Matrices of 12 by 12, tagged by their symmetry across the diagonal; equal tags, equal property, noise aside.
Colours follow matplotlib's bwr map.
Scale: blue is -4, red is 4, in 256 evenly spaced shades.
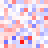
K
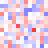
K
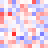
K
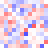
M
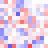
K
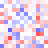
K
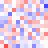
M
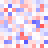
M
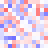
M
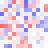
M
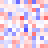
K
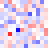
K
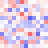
K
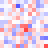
K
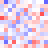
K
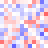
M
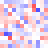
M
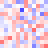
K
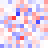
M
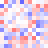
M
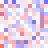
M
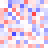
M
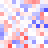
M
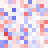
K
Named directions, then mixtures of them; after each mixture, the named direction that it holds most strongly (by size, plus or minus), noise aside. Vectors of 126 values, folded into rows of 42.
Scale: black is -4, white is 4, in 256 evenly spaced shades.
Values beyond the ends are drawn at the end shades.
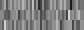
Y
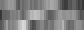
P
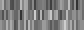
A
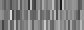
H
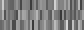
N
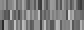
Y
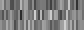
A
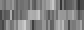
P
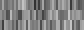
Y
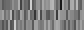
H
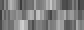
P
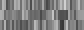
Y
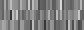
H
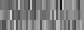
H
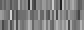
H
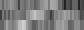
P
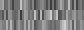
A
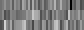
Y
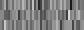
Y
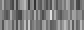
A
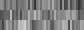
P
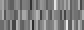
N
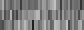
N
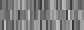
Y
